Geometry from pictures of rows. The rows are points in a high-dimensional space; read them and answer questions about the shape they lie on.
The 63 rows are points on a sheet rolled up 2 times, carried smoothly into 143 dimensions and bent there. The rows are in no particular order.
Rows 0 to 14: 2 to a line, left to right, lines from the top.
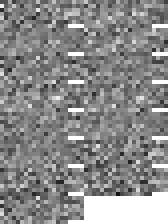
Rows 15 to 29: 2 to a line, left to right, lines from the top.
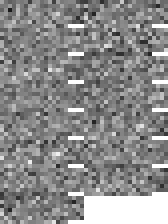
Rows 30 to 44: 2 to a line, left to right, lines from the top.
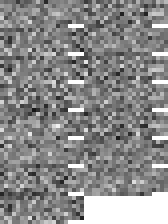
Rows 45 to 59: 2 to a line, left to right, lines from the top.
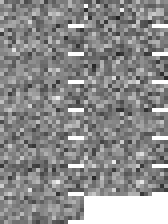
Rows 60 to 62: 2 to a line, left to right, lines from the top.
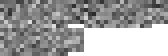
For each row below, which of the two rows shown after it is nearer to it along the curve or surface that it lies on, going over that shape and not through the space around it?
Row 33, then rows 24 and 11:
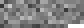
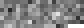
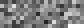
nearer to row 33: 24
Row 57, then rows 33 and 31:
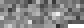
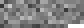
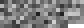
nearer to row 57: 33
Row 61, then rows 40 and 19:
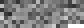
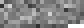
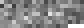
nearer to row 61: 19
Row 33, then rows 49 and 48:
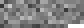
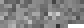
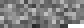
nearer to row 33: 48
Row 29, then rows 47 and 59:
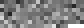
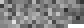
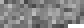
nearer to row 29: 47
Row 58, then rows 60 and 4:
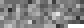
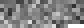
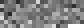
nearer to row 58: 60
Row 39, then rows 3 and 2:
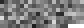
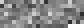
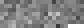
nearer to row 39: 3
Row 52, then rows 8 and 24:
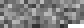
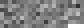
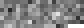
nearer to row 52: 8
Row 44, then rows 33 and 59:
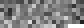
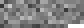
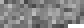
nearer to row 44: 33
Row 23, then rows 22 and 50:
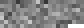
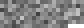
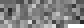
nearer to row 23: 22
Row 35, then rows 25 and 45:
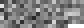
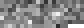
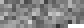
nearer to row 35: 25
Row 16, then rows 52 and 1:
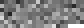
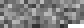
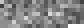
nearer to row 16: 1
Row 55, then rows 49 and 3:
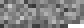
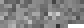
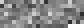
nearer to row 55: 3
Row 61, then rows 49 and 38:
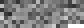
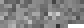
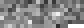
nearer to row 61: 38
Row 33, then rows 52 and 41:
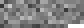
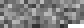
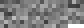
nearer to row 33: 52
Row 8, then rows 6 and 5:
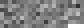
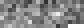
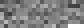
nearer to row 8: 5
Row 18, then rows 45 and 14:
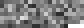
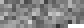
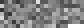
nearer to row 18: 14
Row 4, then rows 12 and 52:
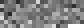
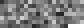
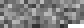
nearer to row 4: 12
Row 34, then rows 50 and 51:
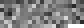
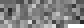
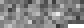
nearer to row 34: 50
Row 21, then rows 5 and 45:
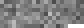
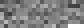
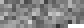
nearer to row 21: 45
